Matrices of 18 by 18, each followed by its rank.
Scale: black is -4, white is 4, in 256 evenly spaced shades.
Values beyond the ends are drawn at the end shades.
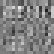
three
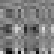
two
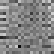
three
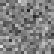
full rank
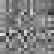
three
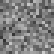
full rank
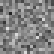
full rank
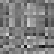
two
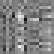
three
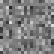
three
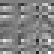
two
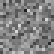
full rank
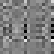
two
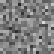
full rank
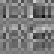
two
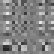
two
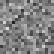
full rank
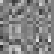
three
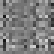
three
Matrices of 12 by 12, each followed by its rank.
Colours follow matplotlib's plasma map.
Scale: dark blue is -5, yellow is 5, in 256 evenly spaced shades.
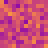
full rank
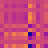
one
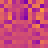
two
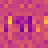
two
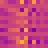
two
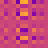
one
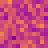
full rank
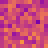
full rank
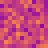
full rank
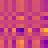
one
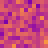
full rank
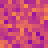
full rank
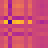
one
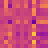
two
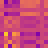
two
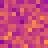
full rank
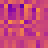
two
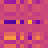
one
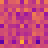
two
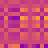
one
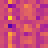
two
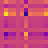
one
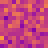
full rank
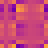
one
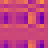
one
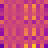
one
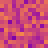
full rank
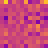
two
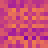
two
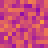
full rank
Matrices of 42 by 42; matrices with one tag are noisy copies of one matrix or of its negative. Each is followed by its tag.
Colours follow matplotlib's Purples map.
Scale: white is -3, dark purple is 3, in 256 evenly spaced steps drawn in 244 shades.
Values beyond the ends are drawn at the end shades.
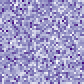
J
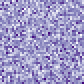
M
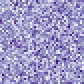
J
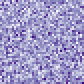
M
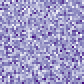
M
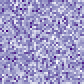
J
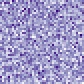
M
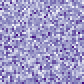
M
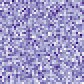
M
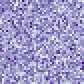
J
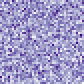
M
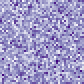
J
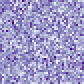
J
